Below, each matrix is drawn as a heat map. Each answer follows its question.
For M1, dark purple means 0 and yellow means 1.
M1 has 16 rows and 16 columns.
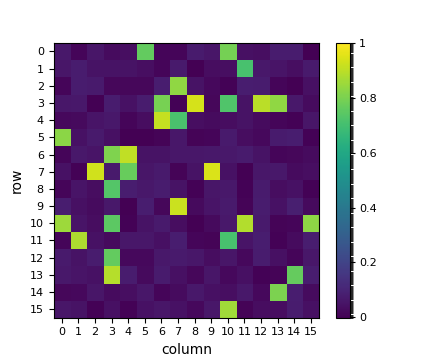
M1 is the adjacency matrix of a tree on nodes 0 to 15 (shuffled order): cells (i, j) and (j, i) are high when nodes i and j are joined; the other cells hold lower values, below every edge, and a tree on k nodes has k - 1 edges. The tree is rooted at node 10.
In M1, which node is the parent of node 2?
7
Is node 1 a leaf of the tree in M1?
yes
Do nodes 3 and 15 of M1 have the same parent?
yes
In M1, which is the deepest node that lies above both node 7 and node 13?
3
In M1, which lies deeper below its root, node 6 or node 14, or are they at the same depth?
node 14
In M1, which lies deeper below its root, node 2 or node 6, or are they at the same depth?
node 2
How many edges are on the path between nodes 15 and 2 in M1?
6
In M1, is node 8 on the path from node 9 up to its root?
no
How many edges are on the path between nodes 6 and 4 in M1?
1
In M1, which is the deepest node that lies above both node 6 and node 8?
3
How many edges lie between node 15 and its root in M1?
1
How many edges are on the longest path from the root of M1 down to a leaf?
5
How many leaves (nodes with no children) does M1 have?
8
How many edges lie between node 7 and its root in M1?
4
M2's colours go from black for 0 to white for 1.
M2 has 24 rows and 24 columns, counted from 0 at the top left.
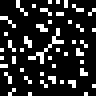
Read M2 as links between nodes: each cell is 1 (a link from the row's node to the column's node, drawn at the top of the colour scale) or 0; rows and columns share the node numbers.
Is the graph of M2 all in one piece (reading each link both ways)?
yes
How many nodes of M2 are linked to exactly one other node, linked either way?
1
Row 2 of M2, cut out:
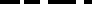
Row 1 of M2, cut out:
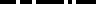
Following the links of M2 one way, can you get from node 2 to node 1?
yes
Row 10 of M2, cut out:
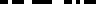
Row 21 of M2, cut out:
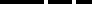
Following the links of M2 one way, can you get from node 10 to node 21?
yes
